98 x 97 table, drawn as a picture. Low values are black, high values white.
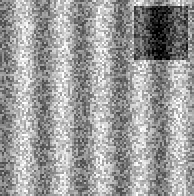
The ninth with the lowest average is the top right. In the top right lies a patch that is lower than the rest. Stripes running up and down repeat 5 times from left to right.
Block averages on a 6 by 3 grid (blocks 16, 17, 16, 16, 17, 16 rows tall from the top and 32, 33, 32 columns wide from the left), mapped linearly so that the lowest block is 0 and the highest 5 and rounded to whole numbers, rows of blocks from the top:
4 4 0 / 4 4 0 / 4 4 5 / 4 4 5 / 4 4 5 / 4 4 5
